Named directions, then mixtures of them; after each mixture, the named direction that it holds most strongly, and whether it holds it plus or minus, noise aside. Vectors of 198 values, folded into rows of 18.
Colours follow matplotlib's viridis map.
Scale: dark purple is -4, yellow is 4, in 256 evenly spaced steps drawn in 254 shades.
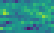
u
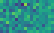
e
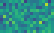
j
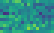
u, minus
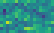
u, minus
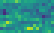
u, minus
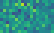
e, minus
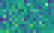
j, plus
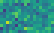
e, plus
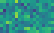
e, plus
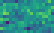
u, plus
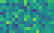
e, plus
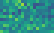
e, minus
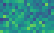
j, plus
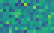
e, plus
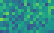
e, plus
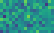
e, plus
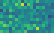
e, minus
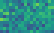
e, plus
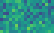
j, plus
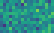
j, plus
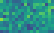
e, plus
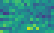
u, minus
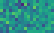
e, plus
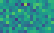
e, plus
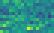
u, minus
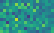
e, minus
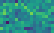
u, plus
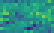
u, plus
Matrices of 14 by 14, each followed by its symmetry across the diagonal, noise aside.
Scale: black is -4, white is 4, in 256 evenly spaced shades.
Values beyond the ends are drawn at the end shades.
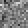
antisymmetric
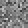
antisymmetric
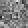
antisymmetric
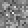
symmetric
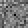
symmetric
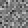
symmetric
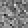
antisymmetric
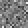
symmetric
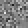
antisymmetric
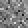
antisymmetric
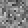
antisymmetric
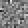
antisymmetric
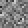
symmetric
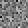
symmetric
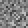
symmetric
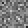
symmetric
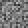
symmetric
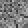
symmetric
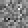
antisymmetric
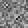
symmetric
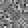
symmetric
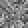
antisymmetric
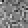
antisymmetric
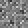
symmetric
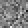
antisymmetric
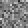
antisymmetric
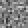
antisymmetric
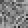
symmetric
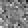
antisymmetric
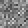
symmetric
